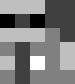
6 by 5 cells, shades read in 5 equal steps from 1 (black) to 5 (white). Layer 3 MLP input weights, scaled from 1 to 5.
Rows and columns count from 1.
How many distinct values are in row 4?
3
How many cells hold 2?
9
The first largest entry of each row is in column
1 2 1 5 3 1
